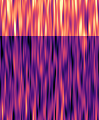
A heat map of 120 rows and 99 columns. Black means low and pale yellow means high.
Grain: streaks running down. Seam: horizontal, 30% of the way down, the top part higher. Ninth with the highest average: top middle.
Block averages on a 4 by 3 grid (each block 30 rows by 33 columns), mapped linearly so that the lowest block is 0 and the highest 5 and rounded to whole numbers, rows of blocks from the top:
5 5 4
0 1 1
0 0 0
1 1 0
